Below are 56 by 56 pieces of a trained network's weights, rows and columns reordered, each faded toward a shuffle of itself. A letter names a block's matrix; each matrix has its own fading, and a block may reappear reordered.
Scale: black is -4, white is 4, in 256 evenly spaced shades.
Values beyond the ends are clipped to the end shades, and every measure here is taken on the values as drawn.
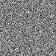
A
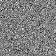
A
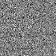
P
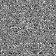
A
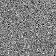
P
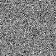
P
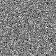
P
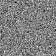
P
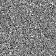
P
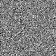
P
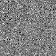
A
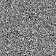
P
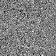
P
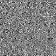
A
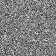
P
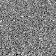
A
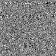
A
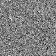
P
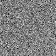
P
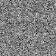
P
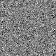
P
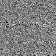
A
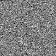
P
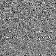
A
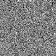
P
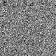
P
